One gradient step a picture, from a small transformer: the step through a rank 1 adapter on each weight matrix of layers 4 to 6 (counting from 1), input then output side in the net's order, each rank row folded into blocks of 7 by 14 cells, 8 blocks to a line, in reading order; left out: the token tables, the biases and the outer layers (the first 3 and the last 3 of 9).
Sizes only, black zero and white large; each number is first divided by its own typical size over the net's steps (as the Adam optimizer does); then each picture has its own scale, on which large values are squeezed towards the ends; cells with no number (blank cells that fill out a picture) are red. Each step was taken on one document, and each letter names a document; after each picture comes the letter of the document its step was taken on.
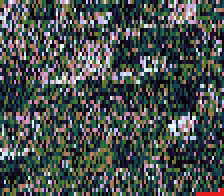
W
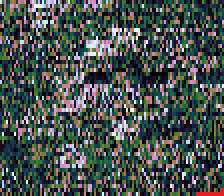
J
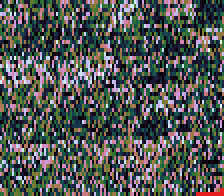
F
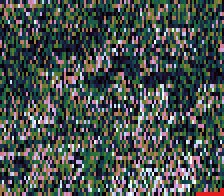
J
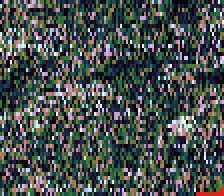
W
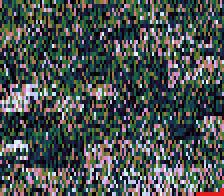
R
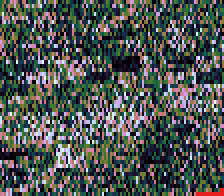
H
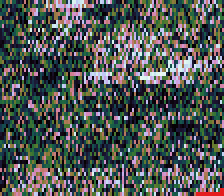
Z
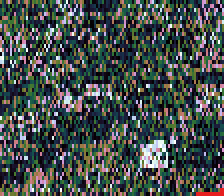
W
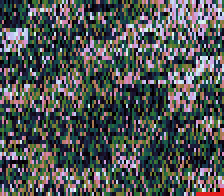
Z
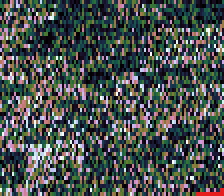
J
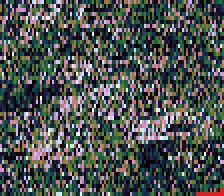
J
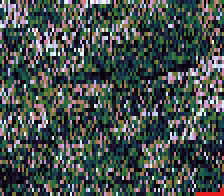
W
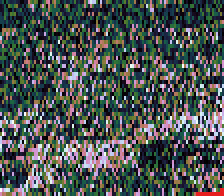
J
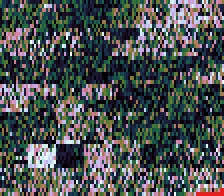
Z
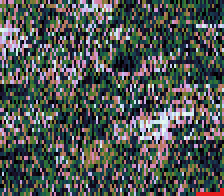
H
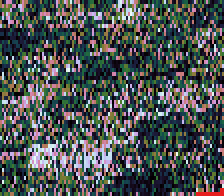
H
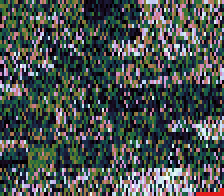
Z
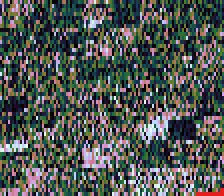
R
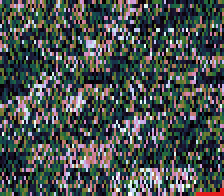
J
